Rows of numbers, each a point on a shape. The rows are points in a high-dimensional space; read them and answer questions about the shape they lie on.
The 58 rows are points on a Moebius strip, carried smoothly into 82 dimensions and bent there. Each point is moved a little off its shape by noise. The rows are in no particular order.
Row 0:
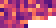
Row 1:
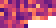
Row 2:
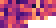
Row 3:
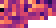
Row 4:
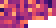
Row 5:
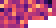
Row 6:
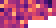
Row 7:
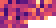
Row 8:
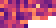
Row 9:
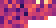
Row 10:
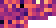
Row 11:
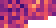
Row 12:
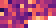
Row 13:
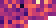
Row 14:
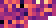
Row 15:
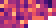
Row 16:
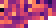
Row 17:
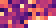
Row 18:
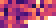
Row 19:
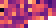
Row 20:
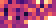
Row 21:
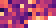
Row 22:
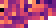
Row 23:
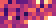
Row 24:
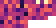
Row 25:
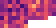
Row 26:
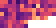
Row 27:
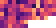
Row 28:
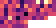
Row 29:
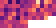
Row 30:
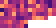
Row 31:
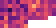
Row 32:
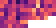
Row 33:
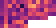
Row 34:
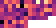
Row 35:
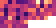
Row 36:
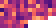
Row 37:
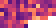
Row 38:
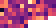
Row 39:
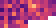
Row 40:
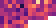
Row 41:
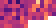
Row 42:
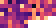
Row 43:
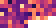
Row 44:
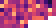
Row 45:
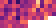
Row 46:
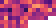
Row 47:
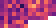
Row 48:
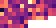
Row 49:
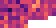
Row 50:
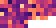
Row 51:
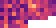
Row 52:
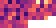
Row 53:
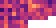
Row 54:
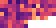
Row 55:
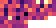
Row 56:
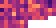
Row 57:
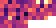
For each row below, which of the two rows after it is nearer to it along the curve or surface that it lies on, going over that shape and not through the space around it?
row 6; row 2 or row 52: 2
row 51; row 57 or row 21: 57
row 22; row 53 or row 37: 37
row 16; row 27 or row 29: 27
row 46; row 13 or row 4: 4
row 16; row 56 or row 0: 0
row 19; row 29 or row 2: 2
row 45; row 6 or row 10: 10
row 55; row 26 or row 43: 26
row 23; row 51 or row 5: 51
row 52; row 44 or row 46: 46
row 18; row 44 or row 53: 44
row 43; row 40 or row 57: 57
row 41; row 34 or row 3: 34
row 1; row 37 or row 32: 37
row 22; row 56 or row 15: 15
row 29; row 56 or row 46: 46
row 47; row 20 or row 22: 20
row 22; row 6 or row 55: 6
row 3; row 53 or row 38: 38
